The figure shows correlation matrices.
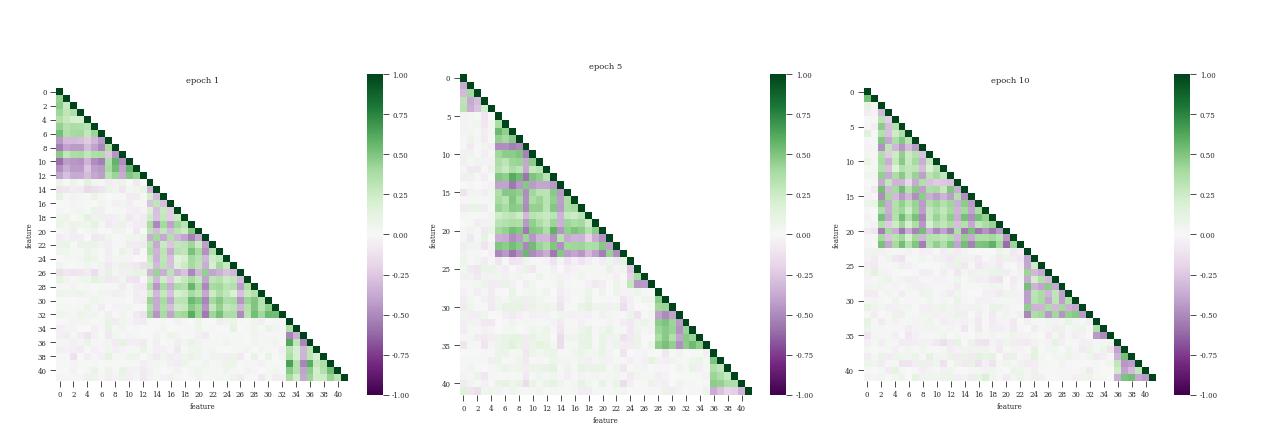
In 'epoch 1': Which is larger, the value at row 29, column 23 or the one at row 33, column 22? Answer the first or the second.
the first
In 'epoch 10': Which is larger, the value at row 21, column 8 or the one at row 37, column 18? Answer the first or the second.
the second
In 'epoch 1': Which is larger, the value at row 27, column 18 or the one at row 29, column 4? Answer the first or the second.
the first
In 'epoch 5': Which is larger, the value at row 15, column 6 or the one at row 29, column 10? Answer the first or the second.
the first
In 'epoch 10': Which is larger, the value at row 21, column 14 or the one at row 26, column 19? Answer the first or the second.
the first
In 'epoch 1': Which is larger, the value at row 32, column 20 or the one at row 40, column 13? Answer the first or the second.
the first
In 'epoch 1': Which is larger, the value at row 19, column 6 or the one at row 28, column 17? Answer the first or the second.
the second
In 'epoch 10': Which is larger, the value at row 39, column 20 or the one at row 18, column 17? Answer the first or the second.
the second
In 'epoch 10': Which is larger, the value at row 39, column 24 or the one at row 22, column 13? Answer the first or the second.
the first
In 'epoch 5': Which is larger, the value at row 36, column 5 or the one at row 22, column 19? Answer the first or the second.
the second
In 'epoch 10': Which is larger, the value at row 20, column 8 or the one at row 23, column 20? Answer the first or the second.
the first
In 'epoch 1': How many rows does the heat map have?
42
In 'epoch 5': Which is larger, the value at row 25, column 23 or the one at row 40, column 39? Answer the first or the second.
the second
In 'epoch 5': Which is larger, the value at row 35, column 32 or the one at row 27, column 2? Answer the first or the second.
the first
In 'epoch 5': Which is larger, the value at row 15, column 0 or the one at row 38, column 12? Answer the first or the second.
the second
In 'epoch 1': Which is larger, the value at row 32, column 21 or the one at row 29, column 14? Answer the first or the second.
the second
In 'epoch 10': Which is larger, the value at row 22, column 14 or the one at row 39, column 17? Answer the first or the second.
the first
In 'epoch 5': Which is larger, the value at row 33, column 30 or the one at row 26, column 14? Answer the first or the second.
the first
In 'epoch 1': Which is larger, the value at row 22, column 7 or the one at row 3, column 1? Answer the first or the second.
the second
